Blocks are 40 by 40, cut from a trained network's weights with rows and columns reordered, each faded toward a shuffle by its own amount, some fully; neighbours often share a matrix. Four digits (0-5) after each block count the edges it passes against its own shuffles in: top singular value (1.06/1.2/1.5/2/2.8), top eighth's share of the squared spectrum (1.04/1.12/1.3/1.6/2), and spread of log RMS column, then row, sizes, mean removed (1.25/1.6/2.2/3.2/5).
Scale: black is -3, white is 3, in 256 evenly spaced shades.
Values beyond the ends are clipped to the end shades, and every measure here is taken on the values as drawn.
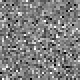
0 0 0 0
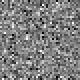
2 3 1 1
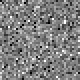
0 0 0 0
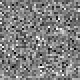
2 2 1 1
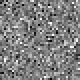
1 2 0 0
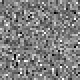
0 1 0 0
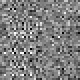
3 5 3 2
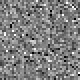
1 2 0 0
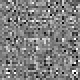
3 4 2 2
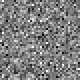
3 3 2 1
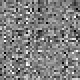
3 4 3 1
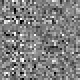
3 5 3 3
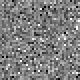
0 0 0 0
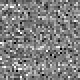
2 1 1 0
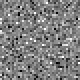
0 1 0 1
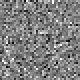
2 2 1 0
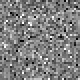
0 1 0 0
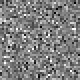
0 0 0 0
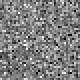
2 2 0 0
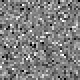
0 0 0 0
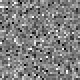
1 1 0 0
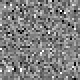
2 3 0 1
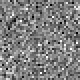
0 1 0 0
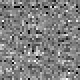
2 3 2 1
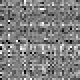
3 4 3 2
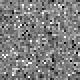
0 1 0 0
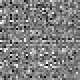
2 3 2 1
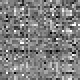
3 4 3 1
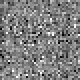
2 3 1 2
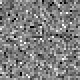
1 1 1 0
